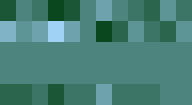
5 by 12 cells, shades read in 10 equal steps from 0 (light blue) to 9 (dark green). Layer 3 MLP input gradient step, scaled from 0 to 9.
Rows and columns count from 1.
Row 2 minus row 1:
-6 -1 -3 -9 -5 0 6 2 -2 -1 3 -2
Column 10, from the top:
7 6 5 5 6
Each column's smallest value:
2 4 3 0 3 5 3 5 4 5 4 4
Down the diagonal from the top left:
8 4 5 5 6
